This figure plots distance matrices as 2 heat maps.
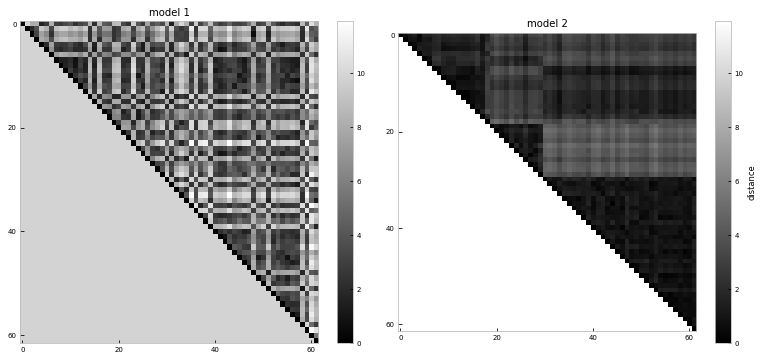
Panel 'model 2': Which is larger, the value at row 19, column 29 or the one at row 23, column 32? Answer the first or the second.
the second
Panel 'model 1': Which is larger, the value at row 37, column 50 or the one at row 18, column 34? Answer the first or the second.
the second
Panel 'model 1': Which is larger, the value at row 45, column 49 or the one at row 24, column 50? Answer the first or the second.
the second
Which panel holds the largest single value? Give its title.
model 1
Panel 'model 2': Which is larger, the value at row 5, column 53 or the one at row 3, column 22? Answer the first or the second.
the first
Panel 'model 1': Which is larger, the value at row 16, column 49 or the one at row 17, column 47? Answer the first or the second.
the first
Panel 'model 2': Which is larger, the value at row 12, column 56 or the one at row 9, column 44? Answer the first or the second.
the second
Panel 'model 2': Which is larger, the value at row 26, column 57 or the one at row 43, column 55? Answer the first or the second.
the first
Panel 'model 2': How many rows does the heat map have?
62
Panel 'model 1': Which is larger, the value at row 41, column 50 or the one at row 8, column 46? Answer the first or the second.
the first
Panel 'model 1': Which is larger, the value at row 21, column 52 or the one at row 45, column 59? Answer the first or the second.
the second
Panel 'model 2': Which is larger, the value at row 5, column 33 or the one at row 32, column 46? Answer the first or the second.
the first
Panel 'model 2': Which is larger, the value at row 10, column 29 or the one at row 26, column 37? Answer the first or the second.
the second
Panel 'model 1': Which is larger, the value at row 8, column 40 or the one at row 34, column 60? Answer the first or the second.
the second
